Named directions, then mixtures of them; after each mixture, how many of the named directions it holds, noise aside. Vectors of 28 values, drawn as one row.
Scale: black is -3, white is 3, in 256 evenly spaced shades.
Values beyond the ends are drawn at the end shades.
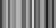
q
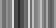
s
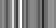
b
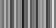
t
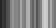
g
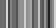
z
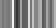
two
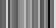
one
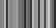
one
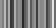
one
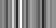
one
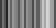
three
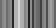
one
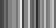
three
